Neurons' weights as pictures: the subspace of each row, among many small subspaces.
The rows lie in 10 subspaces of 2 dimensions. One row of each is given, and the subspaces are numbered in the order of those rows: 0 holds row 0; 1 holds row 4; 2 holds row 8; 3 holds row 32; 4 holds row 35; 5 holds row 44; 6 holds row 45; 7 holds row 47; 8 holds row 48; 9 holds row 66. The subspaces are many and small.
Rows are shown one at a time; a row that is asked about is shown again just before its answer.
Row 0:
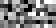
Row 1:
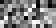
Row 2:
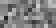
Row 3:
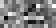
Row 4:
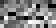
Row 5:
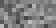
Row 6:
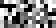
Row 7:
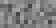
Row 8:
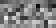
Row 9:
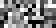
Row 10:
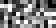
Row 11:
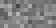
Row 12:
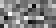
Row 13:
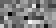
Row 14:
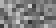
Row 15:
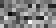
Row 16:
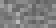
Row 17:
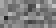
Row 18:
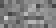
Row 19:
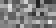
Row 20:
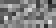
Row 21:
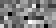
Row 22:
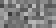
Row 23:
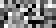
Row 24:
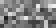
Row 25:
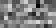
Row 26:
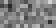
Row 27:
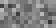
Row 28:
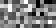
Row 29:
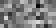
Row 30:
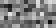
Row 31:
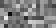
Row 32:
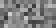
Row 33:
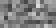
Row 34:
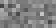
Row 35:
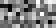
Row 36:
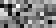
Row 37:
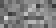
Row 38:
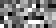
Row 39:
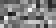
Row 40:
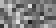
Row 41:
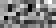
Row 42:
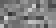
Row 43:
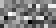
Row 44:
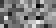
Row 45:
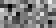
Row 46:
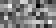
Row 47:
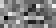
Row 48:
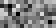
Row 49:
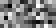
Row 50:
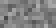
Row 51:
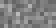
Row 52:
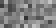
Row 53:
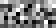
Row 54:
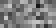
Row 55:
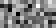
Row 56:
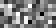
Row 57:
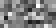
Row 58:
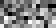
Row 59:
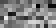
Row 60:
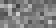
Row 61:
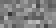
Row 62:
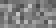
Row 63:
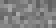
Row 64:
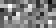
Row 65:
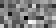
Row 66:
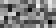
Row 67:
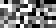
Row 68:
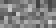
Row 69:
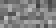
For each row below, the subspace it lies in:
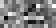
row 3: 7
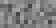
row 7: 2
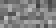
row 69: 9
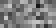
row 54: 5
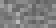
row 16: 7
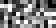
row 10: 1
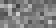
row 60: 8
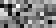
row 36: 8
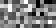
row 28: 0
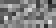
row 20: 6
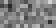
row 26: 5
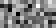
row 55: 1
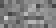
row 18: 7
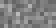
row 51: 1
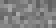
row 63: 9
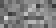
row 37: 7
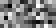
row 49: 5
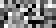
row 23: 3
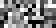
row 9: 3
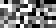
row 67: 0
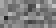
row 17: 7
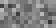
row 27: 3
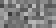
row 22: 3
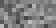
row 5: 6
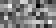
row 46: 5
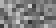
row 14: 6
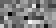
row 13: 4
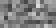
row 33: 0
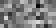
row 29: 5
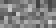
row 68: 9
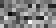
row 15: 1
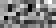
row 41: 7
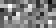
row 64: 6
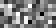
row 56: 2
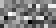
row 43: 1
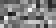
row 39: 9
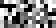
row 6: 6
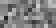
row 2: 8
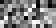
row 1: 3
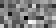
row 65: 4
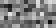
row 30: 4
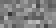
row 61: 4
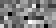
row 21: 4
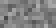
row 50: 8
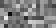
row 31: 8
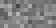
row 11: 8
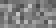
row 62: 2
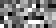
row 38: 4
